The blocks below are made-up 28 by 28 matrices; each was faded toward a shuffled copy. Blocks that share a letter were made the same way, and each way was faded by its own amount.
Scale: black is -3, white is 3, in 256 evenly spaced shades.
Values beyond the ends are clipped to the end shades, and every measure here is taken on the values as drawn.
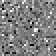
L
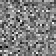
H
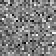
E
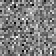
H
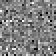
E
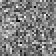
H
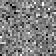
E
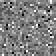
L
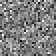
H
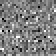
E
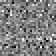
E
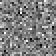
E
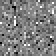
L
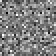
H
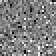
L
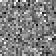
E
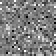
L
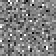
L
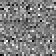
E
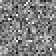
H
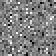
L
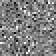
L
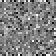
E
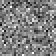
H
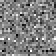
E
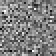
H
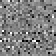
E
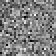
H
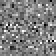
E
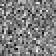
H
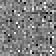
L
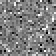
L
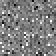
L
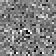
E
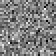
H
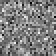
H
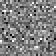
E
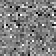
E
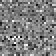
E
